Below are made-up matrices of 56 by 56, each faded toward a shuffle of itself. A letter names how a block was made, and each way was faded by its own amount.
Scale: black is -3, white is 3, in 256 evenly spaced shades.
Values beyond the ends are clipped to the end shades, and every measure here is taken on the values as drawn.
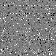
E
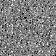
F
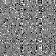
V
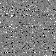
E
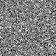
F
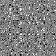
V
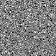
F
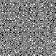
V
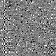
V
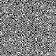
V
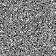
F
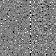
V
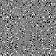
V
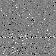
E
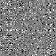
V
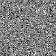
F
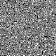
F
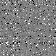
E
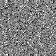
F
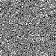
F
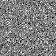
F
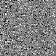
F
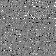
E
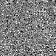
F
